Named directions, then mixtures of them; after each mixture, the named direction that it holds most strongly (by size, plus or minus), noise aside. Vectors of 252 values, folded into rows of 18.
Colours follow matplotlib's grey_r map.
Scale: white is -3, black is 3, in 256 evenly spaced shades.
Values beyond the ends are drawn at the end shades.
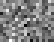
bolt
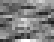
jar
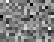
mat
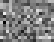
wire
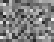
wire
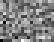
wire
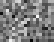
bolt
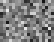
bolt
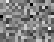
mat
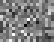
bolt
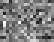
wire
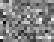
wire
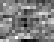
jar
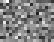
wire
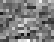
jar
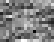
jar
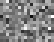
mat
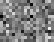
mat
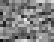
jar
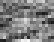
jar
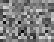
wire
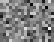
mat
